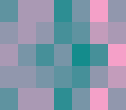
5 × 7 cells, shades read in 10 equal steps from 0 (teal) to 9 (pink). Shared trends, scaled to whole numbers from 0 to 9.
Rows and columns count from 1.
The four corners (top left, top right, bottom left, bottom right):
3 5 3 5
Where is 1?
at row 1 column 4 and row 5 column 4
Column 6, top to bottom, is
9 7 2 5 9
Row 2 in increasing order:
2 3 5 5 6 6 7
